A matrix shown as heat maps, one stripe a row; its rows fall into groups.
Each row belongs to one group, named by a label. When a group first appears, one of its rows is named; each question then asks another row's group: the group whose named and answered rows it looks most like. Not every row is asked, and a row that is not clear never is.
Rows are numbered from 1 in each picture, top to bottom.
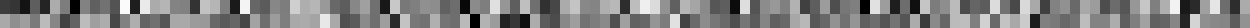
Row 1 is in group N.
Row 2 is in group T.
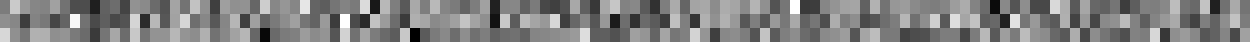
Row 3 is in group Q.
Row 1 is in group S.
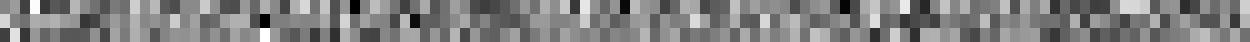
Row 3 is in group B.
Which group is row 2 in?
Q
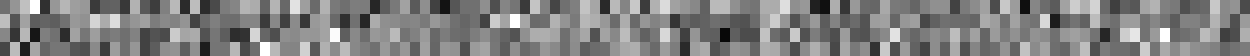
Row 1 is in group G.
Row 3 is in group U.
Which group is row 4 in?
B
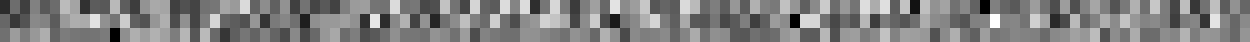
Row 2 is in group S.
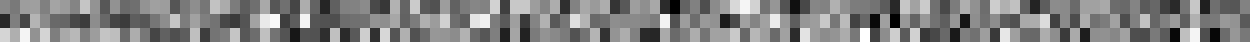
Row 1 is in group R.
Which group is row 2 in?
B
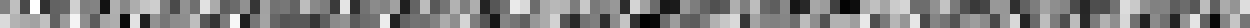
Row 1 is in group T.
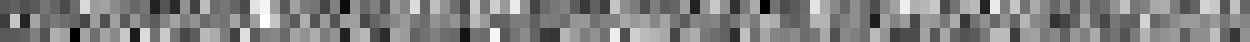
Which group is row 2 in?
B
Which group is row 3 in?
N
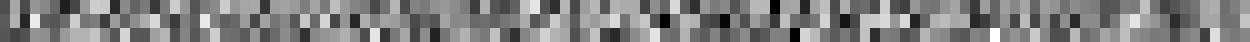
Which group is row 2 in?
T
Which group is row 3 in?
S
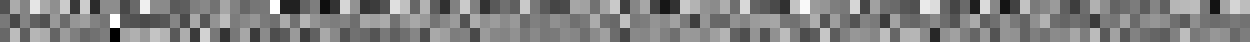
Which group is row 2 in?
U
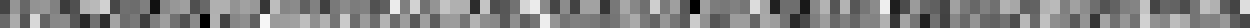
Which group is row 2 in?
B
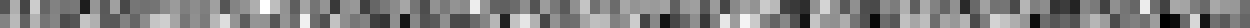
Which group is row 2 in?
R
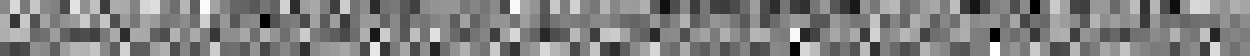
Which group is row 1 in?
T
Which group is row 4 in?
S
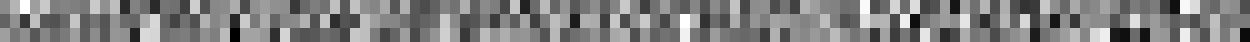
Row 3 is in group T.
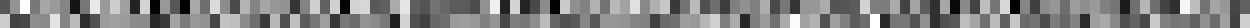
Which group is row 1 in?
N
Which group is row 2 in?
Q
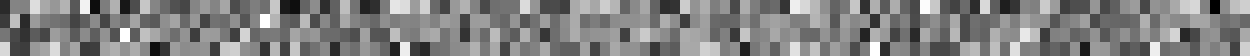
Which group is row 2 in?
B
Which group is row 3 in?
N
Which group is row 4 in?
Q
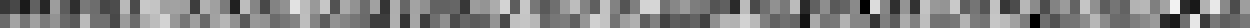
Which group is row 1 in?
N
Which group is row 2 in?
R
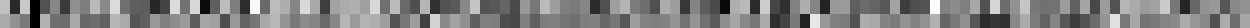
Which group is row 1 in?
U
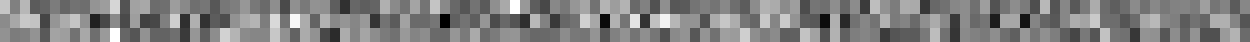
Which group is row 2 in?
G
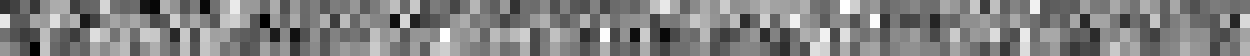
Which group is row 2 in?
Q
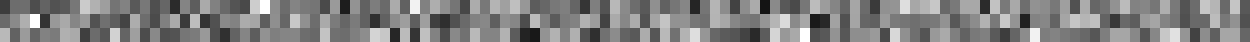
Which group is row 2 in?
G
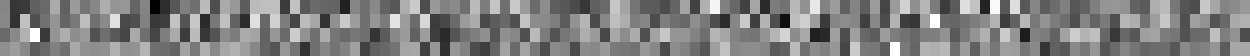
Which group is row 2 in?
U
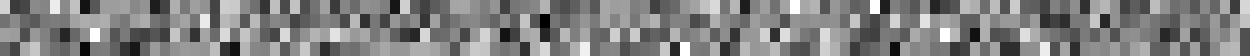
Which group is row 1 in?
Q
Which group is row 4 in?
B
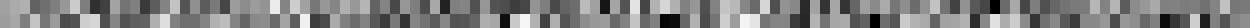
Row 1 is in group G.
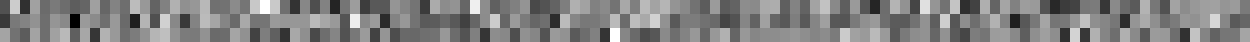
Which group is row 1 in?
B
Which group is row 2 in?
N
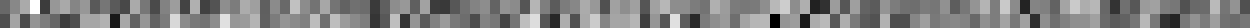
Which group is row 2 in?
R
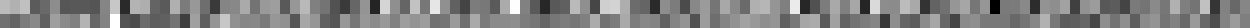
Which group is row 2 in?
U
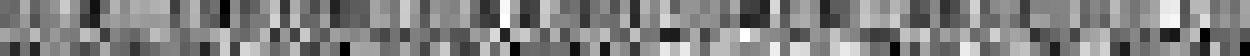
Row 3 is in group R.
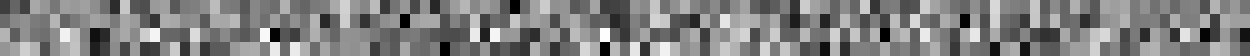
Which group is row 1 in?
S
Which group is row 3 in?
R
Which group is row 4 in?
G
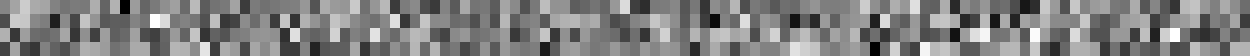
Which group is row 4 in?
B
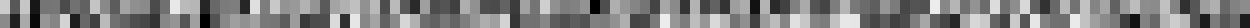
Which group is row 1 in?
U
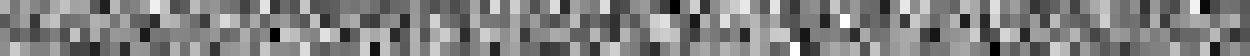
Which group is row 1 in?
R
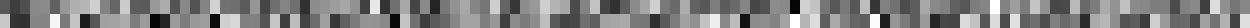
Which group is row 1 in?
S
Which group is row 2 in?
Q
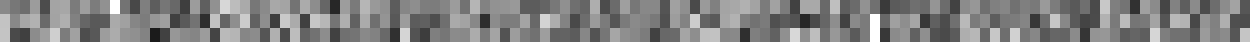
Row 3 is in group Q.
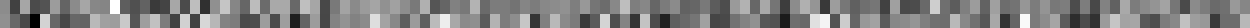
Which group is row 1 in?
U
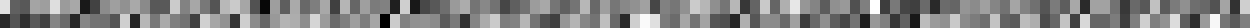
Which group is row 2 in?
N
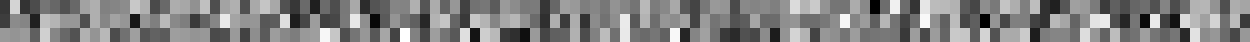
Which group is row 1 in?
B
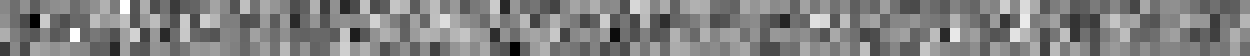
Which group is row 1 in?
N
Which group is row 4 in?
S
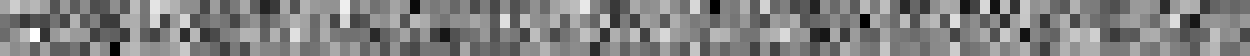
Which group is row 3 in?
G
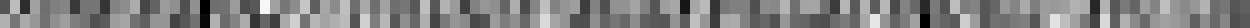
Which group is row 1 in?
B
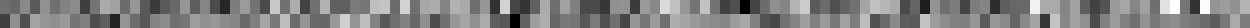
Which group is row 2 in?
S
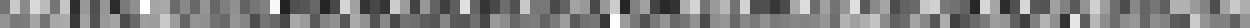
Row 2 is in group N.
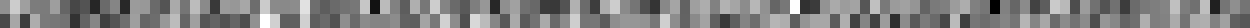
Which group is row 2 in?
B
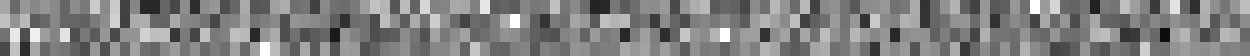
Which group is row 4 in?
B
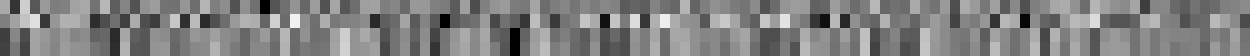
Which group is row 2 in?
G
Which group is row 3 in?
S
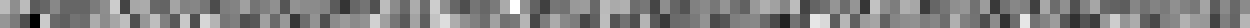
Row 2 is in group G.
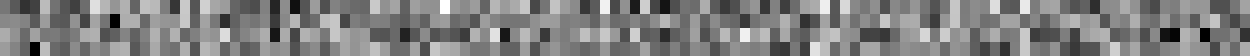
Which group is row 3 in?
R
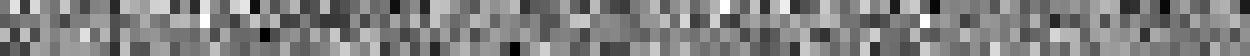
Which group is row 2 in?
B
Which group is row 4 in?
S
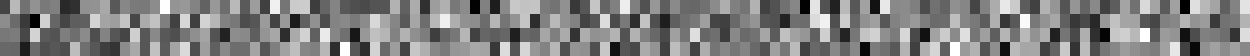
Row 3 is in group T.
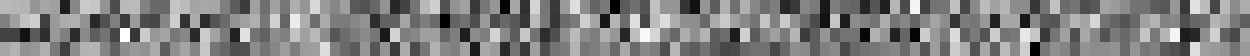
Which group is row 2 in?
G
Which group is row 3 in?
N
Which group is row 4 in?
T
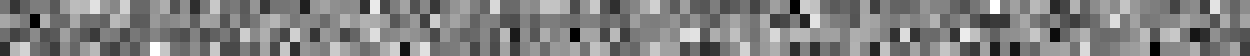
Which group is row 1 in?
S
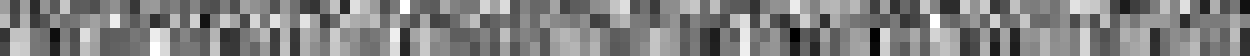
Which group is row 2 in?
U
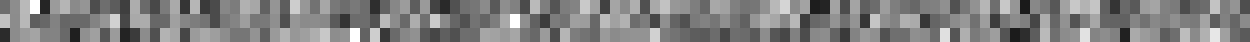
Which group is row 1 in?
G
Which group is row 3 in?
N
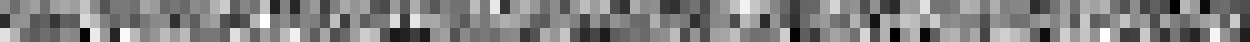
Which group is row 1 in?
R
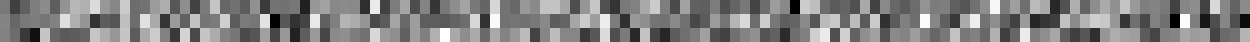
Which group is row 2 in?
R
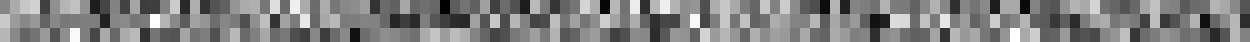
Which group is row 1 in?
G
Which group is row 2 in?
R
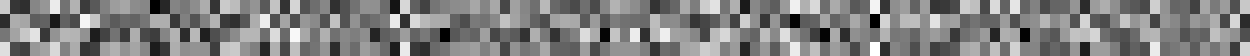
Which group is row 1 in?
Q
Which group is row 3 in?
G
